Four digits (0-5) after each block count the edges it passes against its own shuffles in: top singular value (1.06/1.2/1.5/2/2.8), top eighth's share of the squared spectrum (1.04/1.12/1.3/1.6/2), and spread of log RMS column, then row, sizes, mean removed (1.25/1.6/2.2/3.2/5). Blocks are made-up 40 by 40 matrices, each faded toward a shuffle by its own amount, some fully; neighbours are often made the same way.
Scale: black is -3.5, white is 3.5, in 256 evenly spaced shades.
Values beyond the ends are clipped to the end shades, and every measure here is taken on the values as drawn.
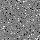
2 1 0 0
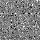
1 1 0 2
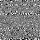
2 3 0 3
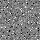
0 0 0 0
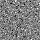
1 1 0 0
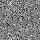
2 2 0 0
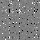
3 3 2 1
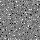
0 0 0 0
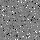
0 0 0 0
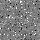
2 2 1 0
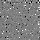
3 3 1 1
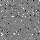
1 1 0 1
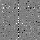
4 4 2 0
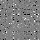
3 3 1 1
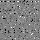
2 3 0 1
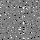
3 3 1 1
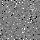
2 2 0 0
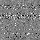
2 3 0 2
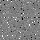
1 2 0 1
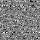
1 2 0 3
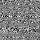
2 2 0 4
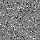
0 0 0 0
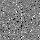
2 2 1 0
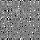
4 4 2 2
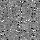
3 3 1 1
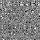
3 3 0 2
